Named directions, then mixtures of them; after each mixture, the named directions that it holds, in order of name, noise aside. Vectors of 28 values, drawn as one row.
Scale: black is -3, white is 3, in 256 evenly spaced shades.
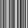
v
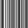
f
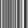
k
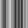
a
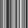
a, v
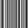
f, v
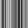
a, f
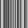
f, k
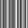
k, v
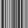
a, f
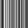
f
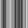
a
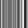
k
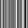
k, v
